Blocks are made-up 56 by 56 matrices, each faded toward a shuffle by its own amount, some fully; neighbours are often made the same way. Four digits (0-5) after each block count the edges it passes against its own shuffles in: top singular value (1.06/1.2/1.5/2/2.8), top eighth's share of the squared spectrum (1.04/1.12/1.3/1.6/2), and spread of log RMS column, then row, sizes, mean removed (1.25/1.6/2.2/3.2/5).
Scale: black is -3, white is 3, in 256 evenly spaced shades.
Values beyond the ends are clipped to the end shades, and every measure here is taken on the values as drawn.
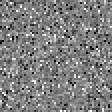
0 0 0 0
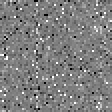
2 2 1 0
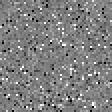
0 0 0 0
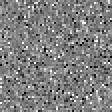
0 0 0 0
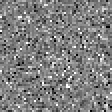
2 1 0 0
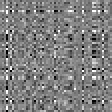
5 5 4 3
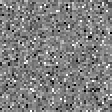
2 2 0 0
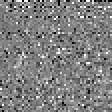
4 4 1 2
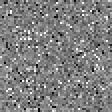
2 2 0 0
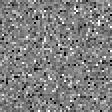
0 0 0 0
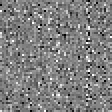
1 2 2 0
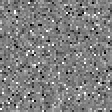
0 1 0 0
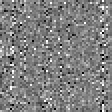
2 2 3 0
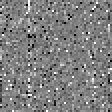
2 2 1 0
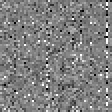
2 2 2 0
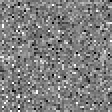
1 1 2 0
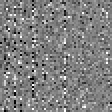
2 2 3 0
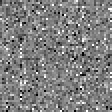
1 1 2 0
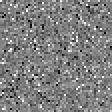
1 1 0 0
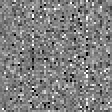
1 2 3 0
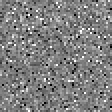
0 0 0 0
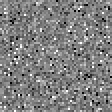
0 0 0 0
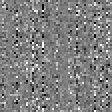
2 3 4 0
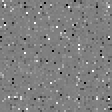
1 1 0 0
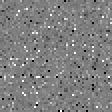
1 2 0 1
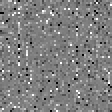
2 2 2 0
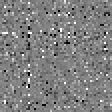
2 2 2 1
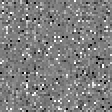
3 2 1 1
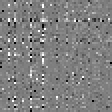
4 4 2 2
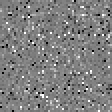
2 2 1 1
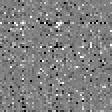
4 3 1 2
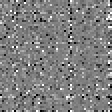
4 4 2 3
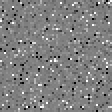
0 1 0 0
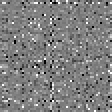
3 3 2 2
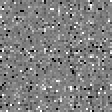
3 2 1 0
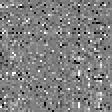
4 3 2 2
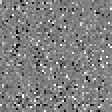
3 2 1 1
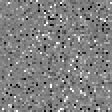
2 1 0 0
